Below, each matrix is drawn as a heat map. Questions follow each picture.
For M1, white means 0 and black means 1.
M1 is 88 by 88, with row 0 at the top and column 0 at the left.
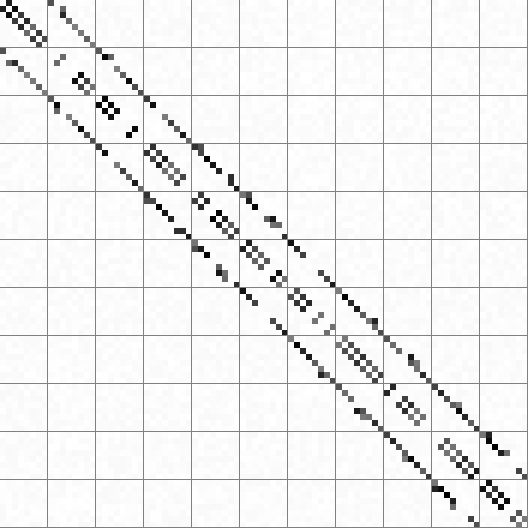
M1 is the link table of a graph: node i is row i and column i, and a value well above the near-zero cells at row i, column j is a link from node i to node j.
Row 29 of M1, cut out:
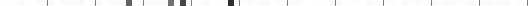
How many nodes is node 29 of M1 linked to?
4
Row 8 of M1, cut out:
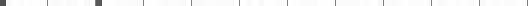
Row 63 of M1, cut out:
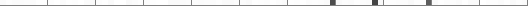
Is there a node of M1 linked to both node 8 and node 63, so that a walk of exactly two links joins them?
no
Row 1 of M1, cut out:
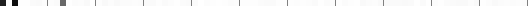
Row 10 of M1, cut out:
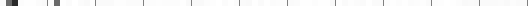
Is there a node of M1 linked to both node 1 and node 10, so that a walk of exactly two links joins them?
yes
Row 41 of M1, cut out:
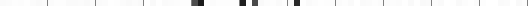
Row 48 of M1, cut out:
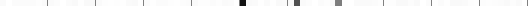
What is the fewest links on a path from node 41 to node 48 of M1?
2
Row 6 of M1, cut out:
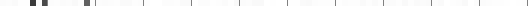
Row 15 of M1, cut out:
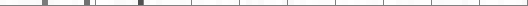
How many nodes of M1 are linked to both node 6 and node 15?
2
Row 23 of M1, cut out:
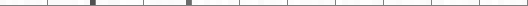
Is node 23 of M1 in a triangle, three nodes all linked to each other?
no
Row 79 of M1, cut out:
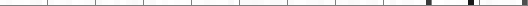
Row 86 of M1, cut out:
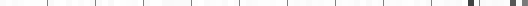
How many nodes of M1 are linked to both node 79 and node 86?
2
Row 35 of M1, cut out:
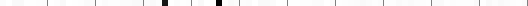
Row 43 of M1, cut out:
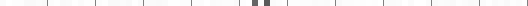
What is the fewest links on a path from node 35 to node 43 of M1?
3
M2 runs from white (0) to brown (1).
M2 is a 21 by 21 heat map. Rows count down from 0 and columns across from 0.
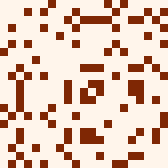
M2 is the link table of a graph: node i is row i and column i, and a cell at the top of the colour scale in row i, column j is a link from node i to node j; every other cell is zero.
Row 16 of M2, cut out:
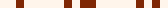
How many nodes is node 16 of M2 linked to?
6
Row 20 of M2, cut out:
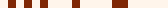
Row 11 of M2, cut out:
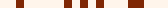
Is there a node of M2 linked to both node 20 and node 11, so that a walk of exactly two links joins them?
no
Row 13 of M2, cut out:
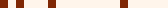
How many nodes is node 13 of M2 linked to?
4
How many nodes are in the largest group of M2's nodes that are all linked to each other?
6
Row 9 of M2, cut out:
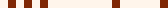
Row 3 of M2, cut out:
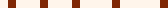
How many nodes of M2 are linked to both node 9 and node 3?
4
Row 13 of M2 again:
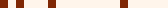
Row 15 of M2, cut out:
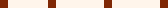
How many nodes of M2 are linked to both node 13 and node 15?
2
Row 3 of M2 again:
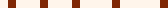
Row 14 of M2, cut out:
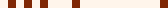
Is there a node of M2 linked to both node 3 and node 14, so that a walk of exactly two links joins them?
yes
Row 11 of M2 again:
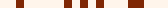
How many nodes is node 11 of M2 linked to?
6
